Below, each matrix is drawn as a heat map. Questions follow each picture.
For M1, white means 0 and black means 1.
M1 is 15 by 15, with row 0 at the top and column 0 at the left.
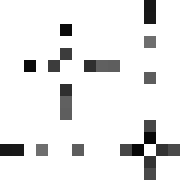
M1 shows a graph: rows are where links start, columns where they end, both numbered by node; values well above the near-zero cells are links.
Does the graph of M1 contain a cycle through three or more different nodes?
no
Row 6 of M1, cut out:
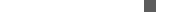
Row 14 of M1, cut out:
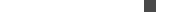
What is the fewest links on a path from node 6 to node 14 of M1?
2
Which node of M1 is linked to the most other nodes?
node 12
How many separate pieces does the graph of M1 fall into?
2
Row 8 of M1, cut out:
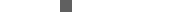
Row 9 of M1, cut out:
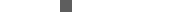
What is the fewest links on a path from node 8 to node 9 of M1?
2
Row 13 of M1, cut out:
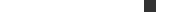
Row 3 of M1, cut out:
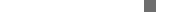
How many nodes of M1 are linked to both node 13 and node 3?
1
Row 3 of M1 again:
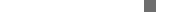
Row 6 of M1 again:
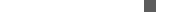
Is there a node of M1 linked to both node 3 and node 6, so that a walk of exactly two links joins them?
yes
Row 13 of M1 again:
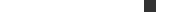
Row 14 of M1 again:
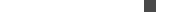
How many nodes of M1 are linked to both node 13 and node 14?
1
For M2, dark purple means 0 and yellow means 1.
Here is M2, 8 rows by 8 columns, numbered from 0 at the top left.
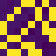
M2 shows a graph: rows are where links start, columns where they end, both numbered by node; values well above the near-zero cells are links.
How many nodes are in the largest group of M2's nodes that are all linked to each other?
4
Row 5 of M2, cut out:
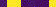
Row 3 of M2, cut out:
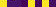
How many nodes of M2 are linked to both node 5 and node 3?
0
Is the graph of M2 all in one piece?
yes
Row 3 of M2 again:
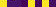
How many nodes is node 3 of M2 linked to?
3
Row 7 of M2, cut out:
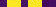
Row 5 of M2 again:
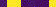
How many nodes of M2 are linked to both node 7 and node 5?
2
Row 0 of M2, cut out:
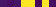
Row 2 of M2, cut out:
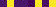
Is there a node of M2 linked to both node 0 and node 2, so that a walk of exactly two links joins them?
no
